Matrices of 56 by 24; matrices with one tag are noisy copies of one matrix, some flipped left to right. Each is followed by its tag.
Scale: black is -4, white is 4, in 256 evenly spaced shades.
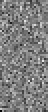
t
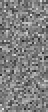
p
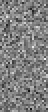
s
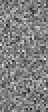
s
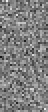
p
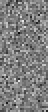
t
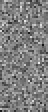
t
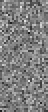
t
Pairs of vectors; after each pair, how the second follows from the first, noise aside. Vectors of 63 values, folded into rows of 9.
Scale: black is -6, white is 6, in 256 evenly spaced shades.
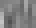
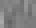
shrunk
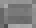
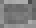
reversed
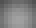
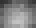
scaled up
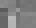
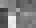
scaled up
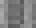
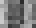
scaled up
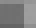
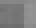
shrunk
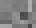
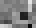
scaled up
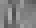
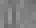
shrunk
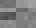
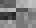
scaled up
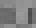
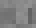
shrunk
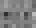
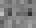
reversed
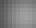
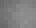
shrunk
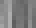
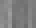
shrunk
